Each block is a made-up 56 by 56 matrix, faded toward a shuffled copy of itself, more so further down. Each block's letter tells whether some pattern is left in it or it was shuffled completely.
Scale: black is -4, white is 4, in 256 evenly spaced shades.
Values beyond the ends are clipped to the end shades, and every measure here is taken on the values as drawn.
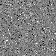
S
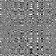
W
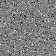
S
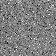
S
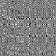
W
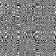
W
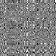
W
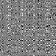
W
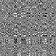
W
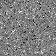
S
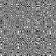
W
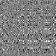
W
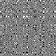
W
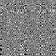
W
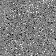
S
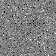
S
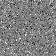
S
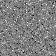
S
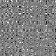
W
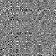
W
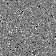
S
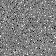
S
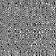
W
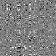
W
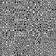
W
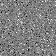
S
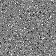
S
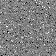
S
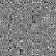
W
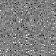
W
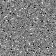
S
